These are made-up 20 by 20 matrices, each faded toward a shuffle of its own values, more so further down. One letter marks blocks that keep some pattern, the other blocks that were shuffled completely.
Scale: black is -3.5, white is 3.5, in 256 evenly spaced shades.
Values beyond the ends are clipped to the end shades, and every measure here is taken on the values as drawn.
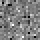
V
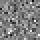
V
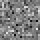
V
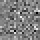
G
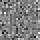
V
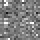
G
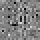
G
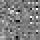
G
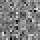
G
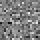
G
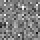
G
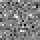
V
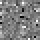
G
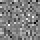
G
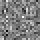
G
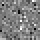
V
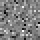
V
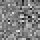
G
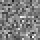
V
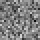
V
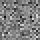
G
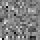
G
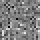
G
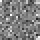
G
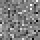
V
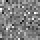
V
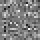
G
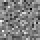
V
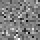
V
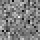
V
